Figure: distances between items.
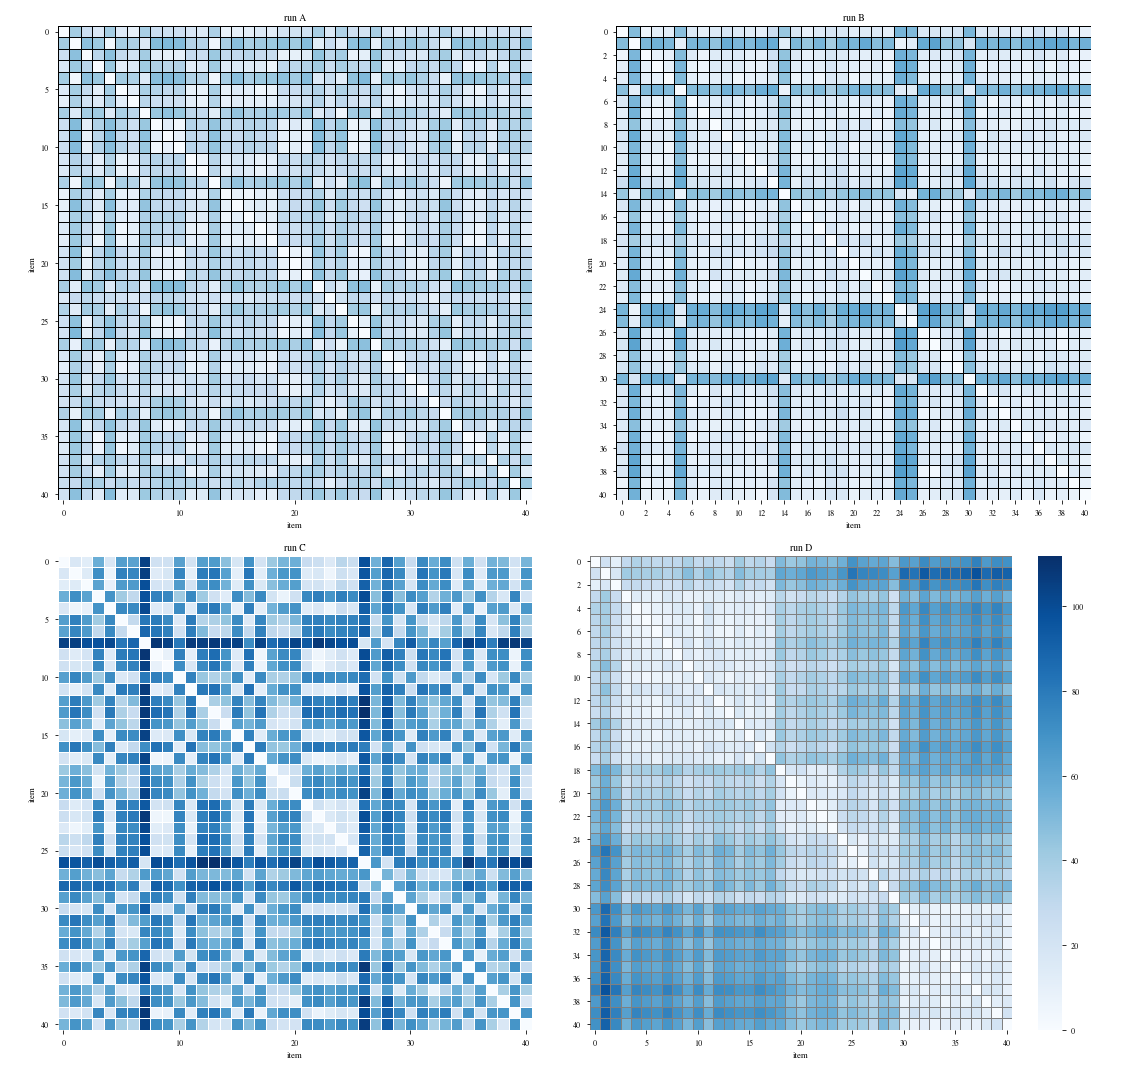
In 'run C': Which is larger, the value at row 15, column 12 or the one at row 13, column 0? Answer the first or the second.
the first
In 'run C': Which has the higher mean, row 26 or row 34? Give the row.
26
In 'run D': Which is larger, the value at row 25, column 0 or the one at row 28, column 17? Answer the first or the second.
the first
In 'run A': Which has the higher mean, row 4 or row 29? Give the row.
4
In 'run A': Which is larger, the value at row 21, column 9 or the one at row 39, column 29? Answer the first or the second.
the second
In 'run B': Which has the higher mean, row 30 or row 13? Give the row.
30
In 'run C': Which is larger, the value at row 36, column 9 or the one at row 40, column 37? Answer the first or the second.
the second
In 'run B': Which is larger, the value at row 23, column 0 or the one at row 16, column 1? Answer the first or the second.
the second
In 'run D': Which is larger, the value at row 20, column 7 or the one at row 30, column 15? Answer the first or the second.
the second
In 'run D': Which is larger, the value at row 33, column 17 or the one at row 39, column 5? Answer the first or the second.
the second
